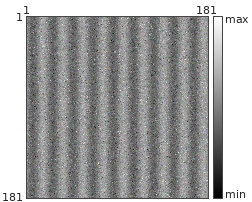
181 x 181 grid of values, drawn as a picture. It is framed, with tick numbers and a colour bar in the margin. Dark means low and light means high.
The histogram is bell-shaped. There is no overall slope. Stripes running up and down repeat 9 times from left to right. On average the colour sits 50% of the way up the scale. There is no seam.
